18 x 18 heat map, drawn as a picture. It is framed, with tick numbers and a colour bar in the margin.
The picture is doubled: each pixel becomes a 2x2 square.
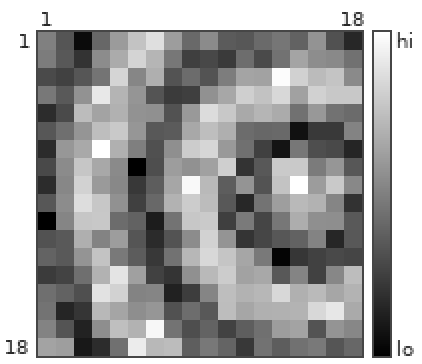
Rings spread out from the middle right. No row or column stands out. There is no overall slope.
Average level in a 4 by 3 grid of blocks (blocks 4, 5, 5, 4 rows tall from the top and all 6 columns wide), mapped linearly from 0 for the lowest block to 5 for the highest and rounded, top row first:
215 / 341 / 230 / 225
